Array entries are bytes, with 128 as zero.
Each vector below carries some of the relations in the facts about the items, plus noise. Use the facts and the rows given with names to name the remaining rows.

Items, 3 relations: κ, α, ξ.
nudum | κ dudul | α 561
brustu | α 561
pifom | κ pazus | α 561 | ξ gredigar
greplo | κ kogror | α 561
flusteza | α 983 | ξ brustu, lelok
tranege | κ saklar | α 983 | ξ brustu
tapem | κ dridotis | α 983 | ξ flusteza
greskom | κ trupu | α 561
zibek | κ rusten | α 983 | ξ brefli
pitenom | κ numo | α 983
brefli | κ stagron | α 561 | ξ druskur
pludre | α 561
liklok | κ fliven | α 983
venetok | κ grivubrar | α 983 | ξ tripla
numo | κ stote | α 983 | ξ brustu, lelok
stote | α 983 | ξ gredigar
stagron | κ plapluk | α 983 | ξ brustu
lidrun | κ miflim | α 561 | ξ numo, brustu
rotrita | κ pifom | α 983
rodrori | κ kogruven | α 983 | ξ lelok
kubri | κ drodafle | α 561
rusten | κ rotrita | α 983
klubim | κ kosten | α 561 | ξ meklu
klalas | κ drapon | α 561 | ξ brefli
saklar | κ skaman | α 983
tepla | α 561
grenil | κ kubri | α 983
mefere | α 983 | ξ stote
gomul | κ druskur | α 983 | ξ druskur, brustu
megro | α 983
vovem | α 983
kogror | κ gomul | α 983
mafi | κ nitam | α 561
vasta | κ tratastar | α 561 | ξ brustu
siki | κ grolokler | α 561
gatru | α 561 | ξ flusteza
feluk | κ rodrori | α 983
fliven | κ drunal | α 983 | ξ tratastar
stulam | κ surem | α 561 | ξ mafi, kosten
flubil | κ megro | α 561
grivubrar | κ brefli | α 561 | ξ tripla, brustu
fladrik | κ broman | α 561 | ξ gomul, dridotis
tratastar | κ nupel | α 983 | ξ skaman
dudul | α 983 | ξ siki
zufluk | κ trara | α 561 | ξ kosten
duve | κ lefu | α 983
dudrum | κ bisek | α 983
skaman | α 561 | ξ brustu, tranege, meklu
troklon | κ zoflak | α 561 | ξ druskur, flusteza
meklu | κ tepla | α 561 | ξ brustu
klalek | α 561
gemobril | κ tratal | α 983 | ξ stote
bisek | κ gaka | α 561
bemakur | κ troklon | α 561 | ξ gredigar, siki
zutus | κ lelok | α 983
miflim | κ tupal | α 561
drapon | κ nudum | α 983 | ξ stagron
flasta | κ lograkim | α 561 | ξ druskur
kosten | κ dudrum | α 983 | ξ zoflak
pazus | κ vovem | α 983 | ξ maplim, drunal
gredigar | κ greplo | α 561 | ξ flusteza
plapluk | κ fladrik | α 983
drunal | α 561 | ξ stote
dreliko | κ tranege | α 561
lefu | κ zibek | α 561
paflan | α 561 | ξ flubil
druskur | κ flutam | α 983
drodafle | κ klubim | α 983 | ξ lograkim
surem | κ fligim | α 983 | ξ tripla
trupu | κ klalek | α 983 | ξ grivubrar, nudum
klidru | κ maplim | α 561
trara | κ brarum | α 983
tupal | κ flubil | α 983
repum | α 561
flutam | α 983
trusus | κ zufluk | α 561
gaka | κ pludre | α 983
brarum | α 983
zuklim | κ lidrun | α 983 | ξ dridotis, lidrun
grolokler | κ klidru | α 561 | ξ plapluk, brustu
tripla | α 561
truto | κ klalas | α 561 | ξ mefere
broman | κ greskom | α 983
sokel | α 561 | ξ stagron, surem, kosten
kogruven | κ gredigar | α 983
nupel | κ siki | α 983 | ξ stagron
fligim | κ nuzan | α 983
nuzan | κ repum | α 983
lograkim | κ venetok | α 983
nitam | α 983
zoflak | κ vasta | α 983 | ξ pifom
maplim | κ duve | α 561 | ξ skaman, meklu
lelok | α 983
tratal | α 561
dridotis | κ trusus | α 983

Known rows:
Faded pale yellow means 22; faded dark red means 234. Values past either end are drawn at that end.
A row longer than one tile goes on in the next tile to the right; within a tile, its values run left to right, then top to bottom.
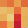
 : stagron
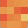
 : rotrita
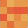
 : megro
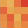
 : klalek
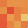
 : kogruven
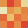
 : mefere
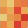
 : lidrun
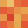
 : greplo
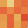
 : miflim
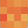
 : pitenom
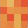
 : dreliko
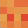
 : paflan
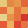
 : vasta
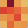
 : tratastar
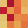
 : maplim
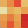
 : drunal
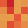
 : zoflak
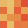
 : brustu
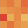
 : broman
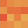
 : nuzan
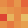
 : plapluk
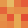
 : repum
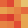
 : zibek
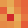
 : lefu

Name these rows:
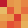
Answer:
surem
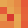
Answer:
klidru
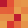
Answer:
kosten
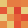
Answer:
meklu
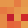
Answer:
klalas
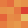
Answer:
duve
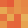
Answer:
trupu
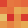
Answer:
zufluk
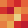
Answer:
gredigar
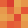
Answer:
nupel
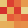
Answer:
skaman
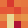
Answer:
flusteza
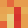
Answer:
tranege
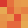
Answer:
drapon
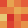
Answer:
sokel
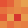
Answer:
drodafle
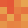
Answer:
dudul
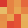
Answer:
venetok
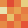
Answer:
gemobril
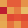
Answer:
klubim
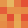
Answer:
mafi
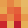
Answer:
gomul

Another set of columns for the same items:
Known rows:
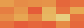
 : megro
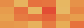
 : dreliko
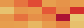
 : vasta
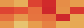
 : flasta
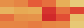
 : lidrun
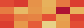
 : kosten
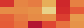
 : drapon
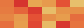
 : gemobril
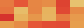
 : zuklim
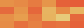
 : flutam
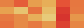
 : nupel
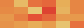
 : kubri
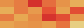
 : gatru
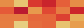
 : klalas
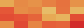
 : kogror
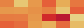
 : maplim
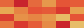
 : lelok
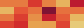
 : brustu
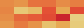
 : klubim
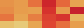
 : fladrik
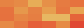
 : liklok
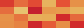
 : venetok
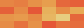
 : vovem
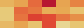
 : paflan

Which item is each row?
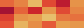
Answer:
zibek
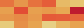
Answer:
bemakur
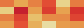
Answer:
siki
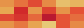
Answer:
gredigar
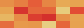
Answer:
drunal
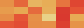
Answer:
tratastar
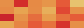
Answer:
rodrori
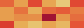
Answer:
mafi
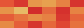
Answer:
stagron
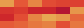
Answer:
druskur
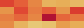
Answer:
pifom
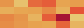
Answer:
grolokler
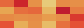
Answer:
zoflak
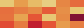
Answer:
lograkim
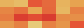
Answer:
greplo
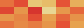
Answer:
pazus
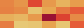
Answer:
stulam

